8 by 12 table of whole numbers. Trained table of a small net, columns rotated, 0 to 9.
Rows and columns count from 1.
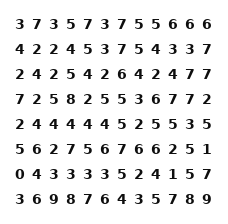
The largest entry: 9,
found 2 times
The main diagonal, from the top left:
3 2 2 8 4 6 5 3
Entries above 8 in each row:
0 0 0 0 0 0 0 2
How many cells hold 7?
15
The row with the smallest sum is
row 7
